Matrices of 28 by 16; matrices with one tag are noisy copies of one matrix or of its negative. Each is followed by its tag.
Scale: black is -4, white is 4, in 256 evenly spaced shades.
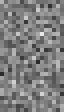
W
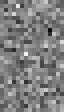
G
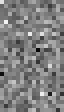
W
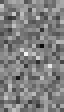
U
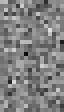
G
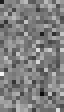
W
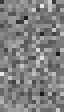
W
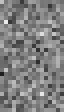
W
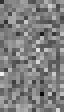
W
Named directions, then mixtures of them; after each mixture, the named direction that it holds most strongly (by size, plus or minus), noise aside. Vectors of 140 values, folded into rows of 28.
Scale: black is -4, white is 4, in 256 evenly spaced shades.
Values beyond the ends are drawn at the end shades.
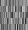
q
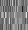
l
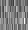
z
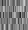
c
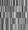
l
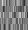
c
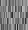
q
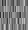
c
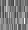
z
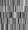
c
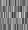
c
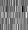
l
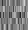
c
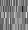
l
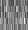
z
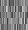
q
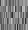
q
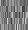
q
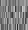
q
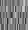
q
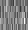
z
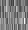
z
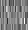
z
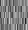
q
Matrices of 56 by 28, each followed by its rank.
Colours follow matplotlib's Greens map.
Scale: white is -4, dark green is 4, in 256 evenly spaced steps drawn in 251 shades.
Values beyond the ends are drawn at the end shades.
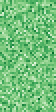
full rank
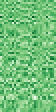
five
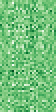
five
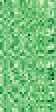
five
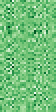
five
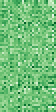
five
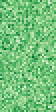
full rank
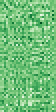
five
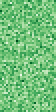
full rank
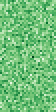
full rank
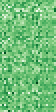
five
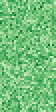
full rank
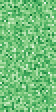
full rank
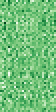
five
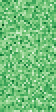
full rank
